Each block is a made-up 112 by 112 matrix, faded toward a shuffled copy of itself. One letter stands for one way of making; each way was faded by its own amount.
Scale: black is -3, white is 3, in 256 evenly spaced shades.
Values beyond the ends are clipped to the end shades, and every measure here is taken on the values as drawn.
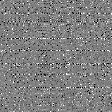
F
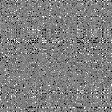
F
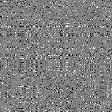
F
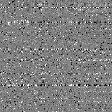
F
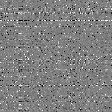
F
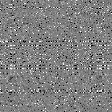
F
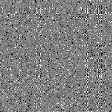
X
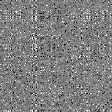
X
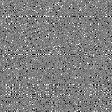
F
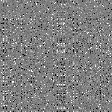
X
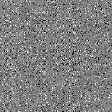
X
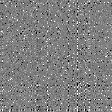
X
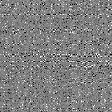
F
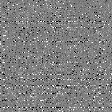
F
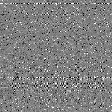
F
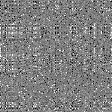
X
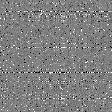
F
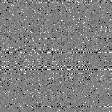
F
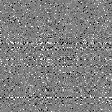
F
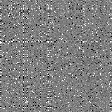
X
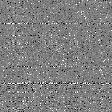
F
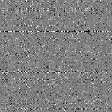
F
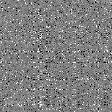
X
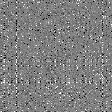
X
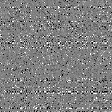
F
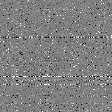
F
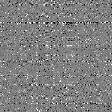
F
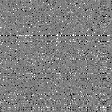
F
